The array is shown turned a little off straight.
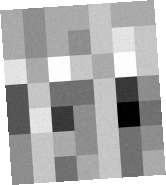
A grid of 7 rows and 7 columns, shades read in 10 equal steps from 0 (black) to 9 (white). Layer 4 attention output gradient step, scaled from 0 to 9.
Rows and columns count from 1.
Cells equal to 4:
6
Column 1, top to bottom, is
6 6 8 3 3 5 5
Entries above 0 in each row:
7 7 7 7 6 7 7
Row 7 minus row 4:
2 0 0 2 0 2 1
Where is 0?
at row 5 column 6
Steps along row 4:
up down same up down up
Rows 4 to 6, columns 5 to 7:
7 2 5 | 7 0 4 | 7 4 5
